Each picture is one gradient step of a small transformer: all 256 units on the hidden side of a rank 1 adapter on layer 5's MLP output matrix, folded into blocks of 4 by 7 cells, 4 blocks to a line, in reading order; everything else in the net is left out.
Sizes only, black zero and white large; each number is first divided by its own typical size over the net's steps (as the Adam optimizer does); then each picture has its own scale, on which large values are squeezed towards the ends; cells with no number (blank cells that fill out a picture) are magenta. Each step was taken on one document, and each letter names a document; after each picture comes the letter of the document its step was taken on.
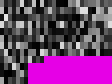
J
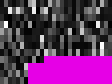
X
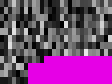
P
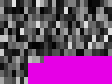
J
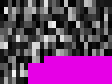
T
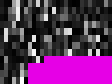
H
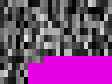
P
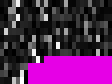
H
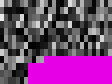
J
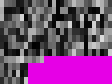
J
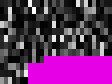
X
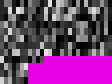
T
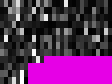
H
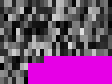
T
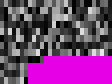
T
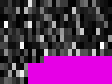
X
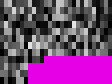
T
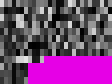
J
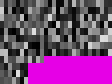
J
